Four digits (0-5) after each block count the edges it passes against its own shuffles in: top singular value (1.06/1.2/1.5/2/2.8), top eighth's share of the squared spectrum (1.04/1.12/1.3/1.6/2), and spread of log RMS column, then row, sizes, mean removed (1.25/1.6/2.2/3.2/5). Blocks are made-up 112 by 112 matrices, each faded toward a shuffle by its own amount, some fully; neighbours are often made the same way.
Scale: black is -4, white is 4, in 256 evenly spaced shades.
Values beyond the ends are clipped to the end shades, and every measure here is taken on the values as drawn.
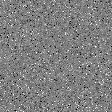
2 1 0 0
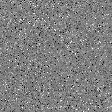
3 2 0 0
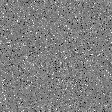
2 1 0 0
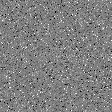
0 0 0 0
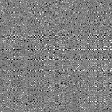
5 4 2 3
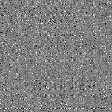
4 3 2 2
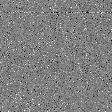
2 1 0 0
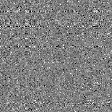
4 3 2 3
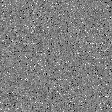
2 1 0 0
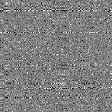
4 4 1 3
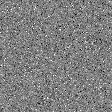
0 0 0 0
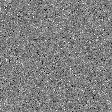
0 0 0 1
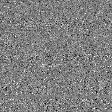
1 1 0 3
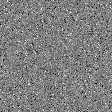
2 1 0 0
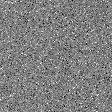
0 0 0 0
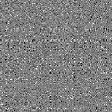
4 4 2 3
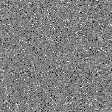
3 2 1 1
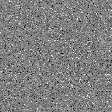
3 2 1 1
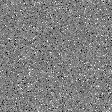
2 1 0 0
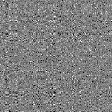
4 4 2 2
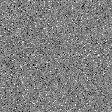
3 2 0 1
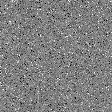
1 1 0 0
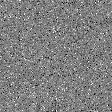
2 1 0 0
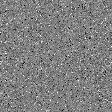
0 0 1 0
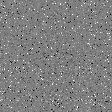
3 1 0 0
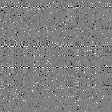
5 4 2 3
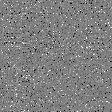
3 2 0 1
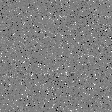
2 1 0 0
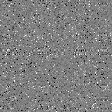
4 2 1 1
